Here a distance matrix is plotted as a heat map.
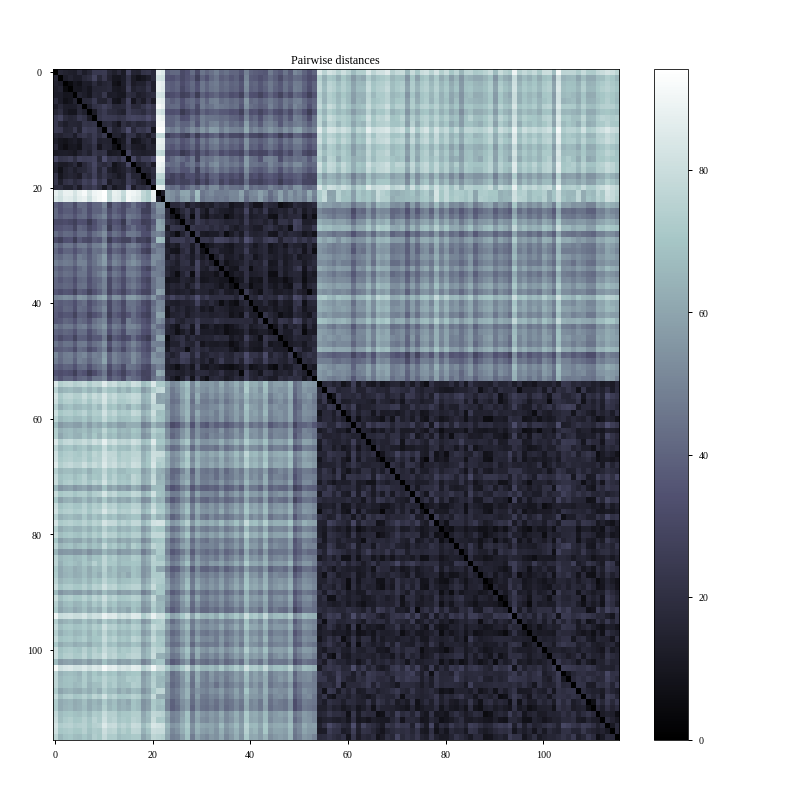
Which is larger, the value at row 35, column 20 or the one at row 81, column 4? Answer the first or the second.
the second
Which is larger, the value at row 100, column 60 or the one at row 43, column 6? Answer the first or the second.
the second
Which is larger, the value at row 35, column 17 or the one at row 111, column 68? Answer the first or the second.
the first
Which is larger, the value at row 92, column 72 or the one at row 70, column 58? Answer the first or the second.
the second
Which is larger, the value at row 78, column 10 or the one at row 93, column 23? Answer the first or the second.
the first
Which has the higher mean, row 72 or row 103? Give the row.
103
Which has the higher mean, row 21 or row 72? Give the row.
21
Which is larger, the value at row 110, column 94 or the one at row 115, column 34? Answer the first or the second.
the second
